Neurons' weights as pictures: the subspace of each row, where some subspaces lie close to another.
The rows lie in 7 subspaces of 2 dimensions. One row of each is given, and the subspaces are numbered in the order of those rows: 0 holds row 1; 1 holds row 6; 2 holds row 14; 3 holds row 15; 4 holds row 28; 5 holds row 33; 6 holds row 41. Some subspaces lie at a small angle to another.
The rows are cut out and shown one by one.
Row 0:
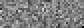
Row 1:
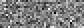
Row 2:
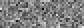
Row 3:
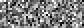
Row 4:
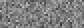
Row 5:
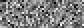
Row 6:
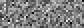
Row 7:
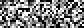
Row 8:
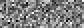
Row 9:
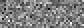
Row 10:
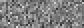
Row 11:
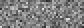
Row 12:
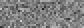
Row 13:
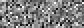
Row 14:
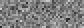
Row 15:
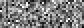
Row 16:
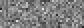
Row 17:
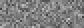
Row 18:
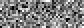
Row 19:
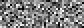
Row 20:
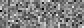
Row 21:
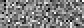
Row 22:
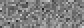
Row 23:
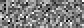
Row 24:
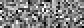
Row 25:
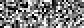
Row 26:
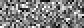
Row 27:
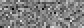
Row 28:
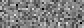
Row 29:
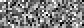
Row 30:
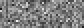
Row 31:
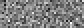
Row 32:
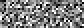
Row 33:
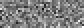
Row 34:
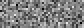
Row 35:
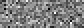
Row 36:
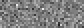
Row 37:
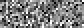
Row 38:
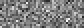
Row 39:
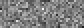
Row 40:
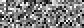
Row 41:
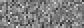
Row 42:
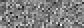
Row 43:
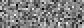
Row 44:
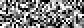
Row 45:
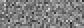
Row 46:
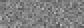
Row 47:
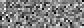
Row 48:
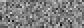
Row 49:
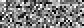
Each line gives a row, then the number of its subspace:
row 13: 6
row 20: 6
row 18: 2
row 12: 0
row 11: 2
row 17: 0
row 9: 5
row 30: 3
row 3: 4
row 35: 0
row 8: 1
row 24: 5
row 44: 0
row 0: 5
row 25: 5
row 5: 4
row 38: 2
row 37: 6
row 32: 1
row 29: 4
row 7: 1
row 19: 6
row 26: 0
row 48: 3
